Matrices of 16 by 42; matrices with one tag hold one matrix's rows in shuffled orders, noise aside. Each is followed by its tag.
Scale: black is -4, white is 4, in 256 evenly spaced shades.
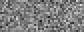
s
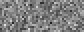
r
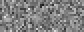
r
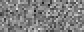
s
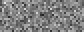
r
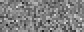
s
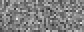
s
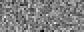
r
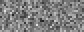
r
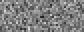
r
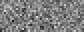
r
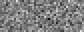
s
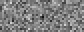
r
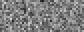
r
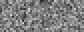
r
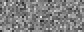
r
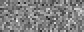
s
